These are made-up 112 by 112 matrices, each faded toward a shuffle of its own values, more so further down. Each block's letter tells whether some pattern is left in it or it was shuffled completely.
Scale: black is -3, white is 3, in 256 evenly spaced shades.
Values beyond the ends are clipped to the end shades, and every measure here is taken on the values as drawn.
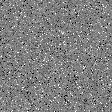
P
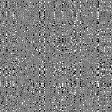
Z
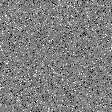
P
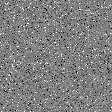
P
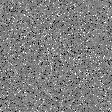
P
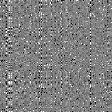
Z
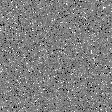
P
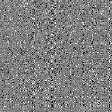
Z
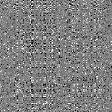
Z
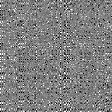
Z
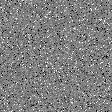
P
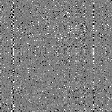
Z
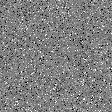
P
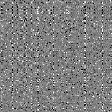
Z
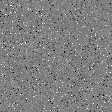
P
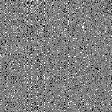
Z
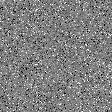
P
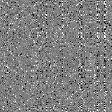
Z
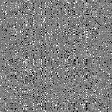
Z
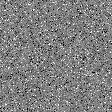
P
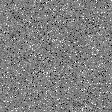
P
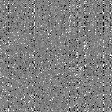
Z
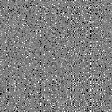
Z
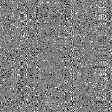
Z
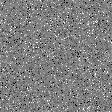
P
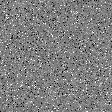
P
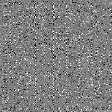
Z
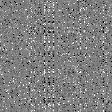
Z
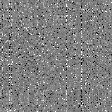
Z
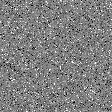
P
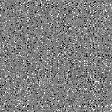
Z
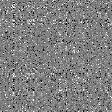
Z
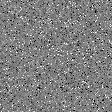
P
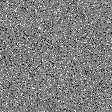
P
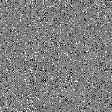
Z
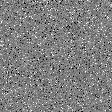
P
